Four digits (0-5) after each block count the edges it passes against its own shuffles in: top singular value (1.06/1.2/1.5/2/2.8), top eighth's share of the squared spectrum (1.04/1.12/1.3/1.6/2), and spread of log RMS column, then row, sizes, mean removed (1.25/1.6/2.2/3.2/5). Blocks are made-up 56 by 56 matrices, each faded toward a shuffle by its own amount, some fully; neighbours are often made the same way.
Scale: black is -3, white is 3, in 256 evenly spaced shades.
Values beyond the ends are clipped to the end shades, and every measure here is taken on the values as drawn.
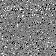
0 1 0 1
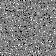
0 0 0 0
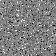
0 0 0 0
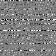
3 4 0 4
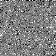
1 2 0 2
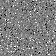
0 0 0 0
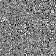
3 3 1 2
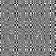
5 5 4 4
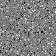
2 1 1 0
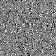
3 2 1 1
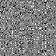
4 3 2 1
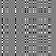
5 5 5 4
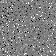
2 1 0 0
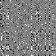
4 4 3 2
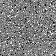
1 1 0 0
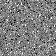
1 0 0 0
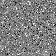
0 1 0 0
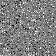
0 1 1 0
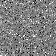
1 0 0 1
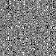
3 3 2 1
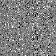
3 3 2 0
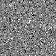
2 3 1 0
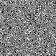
2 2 0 0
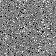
0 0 0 0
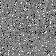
0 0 0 0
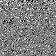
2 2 0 2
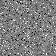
0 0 0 0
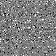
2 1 0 2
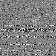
2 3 0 3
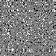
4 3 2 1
